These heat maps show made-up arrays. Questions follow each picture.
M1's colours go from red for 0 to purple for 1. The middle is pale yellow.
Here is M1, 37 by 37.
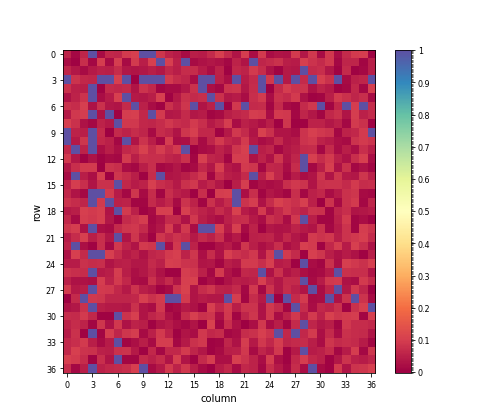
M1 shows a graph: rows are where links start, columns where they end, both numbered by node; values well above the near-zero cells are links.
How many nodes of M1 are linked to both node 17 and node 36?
1
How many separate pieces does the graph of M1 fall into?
3
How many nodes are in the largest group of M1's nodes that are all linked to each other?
4
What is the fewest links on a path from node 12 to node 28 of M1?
1
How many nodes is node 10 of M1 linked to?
3
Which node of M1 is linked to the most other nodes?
node 3
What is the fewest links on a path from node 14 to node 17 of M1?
3
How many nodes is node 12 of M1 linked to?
1
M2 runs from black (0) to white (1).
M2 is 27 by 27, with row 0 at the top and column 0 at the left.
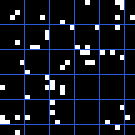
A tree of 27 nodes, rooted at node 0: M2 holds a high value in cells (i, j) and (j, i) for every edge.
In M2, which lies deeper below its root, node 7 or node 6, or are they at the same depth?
the same depth
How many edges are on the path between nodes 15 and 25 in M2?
5
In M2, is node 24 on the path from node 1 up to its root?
yes
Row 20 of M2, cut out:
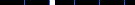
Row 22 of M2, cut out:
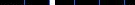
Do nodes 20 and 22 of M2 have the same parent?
yes
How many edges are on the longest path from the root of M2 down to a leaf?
3
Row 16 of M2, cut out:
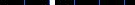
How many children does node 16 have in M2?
0
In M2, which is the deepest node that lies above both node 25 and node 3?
23
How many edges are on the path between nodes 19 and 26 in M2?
4
